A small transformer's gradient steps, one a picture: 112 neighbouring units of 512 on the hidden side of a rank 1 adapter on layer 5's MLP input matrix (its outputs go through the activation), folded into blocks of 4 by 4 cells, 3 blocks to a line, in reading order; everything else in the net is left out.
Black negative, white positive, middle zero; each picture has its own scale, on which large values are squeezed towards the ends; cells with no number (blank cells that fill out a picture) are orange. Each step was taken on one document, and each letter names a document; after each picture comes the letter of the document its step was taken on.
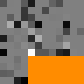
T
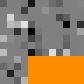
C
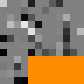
T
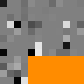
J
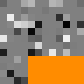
C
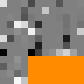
J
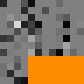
T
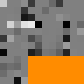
T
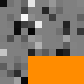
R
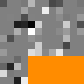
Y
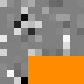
R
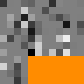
C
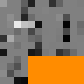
T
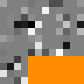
Y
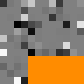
R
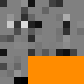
T
